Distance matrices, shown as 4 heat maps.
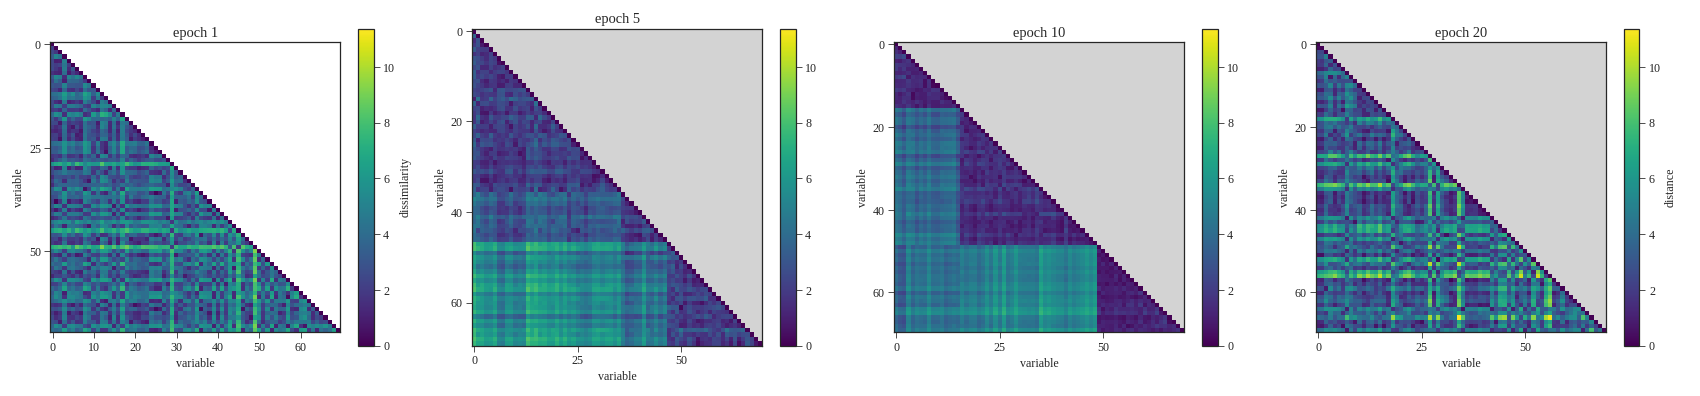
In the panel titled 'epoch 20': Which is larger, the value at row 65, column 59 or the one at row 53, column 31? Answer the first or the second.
the second
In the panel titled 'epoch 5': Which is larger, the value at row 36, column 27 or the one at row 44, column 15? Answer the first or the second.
the second
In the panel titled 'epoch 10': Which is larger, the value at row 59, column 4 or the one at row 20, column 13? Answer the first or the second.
the first
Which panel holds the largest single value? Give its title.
epoch 20
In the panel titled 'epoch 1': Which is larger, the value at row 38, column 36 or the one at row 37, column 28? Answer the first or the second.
the first
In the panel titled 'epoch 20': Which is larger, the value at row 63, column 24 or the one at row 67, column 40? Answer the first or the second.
the first
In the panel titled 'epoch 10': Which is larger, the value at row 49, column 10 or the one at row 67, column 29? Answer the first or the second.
the second
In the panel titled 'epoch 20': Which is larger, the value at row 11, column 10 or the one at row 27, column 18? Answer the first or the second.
the second
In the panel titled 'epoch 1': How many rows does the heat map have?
70
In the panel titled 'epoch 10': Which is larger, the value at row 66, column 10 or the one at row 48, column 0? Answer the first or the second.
the second
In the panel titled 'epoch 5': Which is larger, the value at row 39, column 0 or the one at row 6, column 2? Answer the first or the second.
the first
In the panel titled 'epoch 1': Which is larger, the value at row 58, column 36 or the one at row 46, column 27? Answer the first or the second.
the second
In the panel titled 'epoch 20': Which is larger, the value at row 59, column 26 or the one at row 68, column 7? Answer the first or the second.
the second
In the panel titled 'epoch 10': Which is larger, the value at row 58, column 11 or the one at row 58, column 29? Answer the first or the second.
the second
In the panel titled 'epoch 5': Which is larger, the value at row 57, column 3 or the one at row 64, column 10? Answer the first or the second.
the first
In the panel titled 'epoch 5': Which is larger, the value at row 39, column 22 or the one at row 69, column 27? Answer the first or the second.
the second
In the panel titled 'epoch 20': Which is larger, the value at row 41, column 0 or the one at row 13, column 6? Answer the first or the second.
the second
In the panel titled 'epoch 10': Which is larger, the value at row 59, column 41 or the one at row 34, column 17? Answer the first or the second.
the first
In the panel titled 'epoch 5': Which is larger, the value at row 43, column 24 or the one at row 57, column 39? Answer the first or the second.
the second
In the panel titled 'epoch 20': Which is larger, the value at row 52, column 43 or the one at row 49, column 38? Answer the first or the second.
the first
